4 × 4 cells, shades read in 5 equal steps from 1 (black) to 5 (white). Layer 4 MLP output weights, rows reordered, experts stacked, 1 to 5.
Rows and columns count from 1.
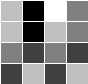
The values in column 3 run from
2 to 5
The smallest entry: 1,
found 2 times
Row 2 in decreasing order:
4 4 3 1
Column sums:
13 8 14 12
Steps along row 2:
down up down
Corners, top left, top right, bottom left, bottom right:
4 3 2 4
